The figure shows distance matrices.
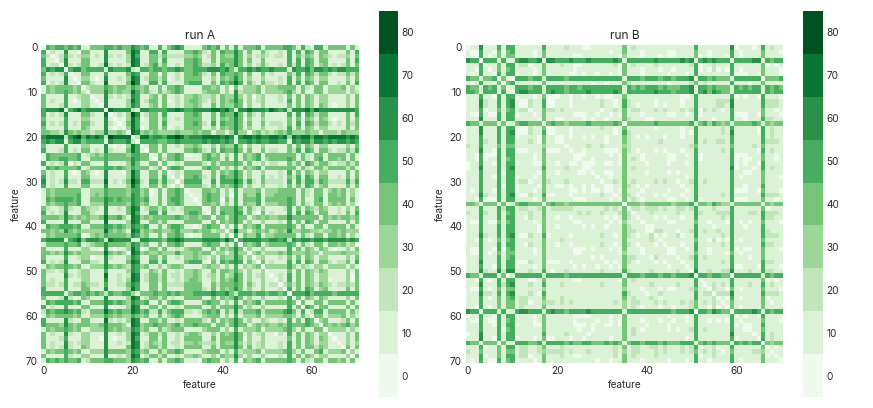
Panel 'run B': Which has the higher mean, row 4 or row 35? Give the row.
35
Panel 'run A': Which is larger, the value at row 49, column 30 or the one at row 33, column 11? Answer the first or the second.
the first
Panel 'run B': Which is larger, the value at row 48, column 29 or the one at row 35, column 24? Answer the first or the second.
the second
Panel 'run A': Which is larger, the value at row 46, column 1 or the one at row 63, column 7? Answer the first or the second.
the first
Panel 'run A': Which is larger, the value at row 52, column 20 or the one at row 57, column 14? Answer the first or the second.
the first
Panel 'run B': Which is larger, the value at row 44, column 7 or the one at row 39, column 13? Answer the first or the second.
the first
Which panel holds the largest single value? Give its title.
run A
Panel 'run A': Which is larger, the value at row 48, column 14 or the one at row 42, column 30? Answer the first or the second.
the first
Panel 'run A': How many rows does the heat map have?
71
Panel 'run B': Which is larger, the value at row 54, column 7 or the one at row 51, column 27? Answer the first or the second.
the second
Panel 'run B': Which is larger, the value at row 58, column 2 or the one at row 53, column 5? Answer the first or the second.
the second
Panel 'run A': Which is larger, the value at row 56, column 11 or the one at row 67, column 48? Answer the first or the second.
the second
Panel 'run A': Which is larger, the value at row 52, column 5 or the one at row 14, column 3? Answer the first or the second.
the second
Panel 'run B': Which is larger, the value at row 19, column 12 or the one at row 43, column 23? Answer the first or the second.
the second
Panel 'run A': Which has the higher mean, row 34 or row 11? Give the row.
34
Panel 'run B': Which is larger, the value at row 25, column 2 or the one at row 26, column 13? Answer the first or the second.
the second
